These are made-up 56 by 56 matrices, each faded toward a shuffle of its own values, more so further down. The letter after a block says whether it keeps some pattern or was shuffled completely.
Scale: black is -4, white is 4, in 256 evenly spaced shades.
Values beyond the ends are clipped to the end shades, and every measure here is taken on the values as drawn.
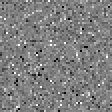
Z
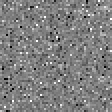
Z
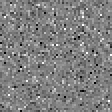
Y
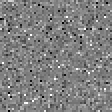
Y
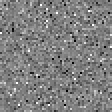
Z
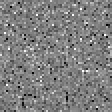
Z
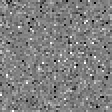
Z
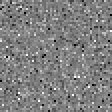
Z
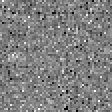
Y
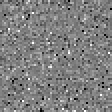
Y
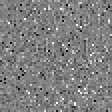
Y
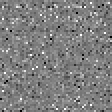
Y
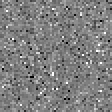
Z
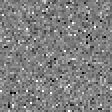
Z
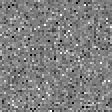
Y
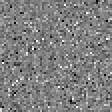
Z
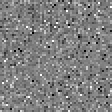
Y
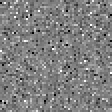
Y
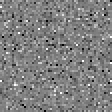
Y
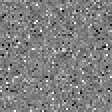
Y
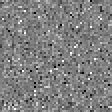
Y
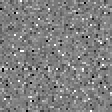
Y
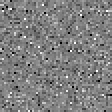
Y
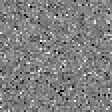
Y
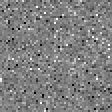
Y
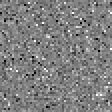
Z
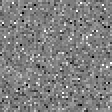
Z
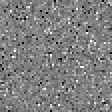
Z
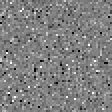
Z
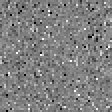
Y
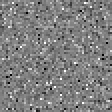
Y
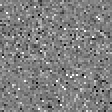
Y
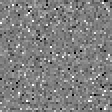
Y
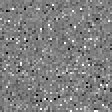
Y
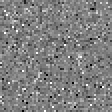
Z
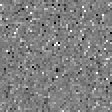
Z
